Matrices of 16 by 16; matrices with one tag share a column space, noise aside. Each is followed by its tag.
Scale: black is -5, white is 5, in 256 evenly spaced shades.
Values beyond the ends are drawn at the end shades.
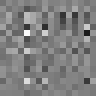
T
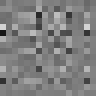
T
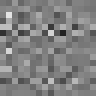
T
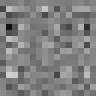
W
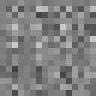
W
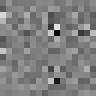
T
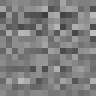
T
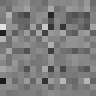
T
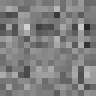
W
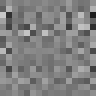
T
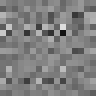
T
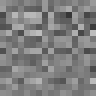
T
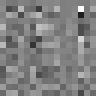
W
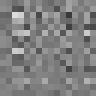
T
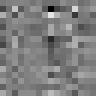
W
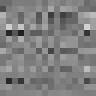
T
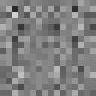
W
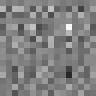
W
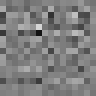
T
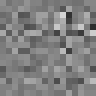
T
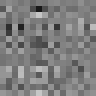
W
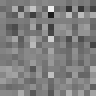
W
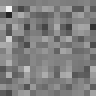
W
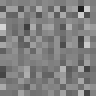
W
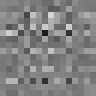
T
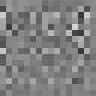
T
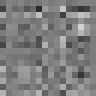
W
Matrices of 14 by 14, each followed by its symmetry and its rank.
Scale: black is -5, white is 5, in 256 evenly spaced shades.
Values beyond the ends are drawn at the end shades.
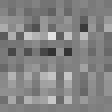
neither, rank two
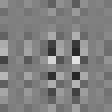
neither, rank one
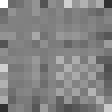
symmetric, rank three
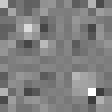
symmetric, rank three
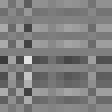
neither, rank one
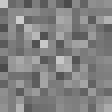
symmetric, rank three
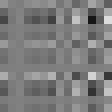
neither, rank one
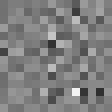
neither, rank three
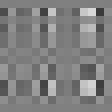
neither, rank one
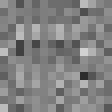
neither, rank three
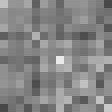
symmetric, rank three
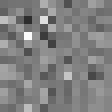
neither, rank three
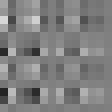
neither, rank one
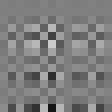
neither, rank one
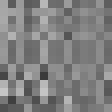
neither, rank two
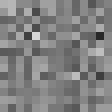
neither, rank three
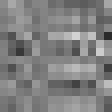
neither, rank two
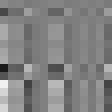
neither, rank one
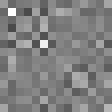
symmetric, rank three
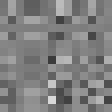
neither, rank two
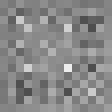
symmetric, rank three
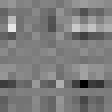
neither, rank two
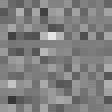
neither, rank three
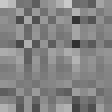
neither, rank two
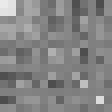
symmetric, rank three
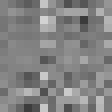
neither, rank three
